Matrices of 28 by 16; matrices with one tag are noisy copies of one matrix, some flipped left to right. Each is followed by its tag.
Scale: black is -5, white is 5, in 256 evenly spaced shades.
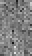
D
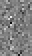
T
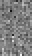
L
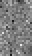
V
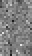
V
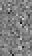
T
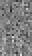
L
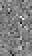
T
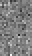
L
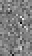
T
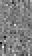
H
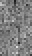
D
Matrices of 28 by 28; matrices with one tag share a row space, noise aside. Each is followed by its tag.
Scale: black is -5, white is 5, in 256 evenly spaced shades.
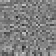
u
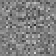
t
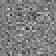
t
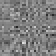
u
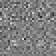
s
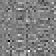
t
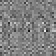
s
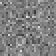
t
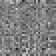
u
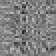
u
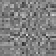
u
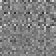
s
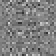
t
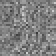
u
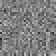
s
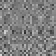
s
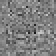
t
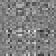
t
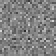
s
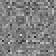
t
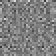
s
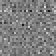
s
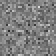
t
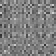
s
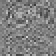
t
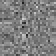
u
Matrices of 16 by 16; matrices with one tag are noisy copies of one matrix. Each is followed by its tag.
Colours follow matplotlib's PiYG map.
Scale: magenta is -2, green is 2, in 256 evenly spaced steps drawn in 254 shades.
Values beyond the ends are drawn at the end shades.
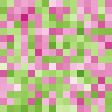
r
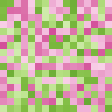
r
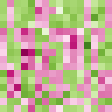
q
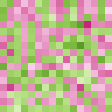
r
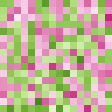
r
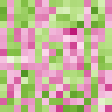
q
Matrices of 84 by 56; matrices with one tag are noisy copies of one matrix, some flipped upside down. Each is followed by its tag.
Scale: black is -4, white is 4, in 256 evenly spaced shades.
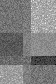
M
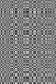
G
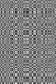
G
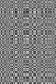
G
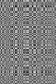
G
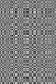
G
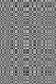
G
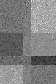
M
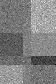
M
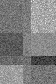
M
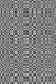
G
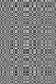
G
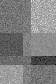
M
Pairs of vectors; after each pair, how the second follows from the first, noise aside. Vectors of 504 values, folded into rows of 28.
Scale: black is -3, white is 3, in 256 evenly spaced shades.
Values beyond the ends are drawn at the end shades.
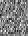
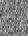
shrunk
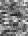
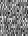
shuffled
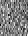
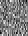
shuffled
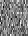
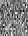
shuffled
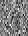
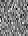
shuffled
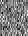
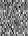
shuffled
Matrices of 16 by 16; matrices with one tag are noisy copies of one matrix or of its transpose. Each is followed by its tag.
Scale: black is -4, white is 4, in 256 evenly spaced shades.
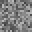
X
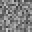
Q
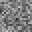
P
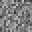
Q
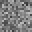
X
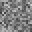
P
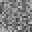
P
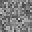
X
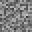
Q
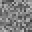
P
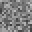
P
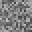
P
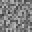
Q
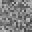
P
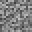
Q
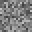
X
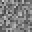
Q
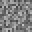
Q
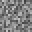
Q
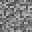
Q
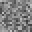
P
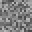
P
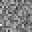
Q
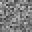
Q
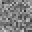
P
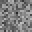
X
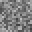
P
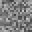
P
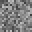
X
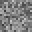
X
